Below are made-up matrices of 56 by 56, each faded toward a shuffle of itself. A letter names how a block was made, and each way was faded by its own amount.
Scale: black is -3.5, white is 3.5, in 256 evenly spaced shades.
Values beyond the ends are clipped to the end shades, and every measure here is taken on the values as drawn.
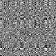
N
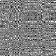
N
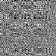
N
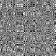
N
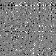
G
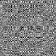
N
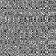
N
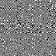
G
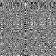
N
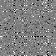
G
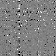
G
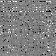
G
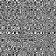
N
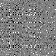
G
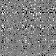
G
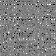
G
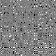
G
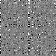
G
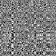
N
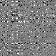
G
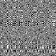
N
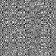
N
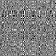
N
